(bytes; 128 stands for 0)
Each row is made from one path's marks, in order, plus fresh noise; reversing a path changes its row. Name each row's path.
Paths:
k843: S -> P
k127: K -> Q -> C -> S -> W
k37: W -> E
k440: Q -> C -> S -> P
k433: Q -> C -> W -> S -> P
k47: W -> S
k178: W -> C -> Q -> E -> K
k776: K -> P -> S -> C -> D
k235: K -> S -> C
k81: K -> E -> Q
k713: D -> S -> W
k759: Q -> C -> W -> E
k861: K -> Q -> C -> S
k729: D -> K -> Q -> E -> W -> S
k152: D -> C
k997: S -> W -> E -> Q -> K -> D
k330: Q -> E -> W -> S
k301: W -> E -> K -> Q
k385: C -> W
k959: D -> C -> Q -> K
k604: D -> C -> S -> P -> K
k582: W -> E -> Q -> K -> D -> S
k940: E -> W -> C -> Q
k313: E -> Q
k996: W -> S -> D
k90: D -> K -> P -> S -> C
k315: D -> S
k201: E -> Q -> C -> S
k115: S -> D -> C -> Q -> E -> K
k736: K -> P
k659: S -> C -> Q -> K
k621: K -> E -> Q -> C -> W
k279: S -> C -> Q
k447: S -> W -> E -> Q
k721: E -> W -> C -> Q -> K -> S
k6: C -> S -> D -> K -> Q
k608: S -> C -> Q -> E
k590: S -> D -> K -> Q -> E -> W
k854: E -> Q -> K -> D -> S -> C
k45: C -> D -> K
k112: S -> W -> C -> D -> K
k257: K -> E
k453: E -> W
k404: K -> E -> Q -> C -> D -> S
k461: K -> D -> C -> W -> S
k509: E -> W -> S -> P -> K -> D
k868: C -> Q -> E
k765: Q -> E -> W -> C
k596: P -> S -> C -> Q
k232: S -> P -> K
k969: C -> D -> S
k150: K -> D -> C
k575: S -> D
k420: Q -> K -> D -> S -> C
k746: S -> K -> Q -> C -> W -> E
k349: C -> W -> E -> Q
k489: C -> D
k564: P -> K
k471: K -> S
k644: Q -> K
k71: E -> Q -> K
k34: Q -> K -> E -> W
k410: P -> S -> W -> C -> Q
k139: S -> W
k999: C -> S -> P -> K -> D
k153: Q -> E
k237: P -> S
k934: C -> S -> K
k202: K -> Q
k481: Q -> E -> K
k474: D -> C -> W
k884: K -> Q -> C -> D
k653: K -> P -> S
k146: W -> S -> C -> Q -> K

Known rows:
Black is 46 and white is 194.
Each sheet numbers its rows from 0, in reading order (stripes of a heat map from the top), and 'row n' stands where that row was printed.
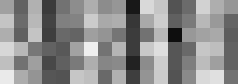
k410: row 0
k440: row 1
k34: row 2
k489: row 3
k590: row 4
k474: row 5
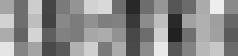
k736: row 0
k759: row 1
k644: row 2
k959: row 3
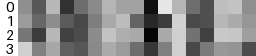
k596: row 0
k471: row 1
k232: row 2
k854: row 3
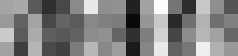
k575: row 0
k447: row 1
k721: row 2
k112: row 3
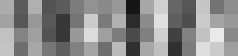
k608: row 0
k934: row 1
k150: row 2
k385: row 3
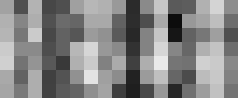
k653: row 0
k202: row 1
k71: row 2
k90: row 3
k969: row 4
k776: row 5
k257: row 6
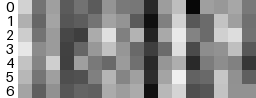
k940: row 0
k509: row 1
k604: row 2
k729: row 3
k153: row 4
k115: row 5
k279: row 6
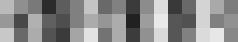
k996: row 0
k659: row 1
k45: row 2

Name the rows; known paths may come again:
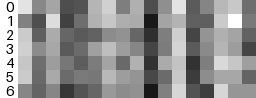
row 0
k959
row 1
k564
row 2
k721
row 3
k420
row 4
k385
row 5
k861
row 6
k139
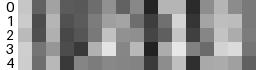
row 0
k349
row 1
k582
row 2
k127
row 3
k604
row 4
k759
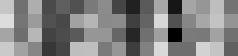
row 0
k301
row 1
k461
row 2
k81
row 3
k713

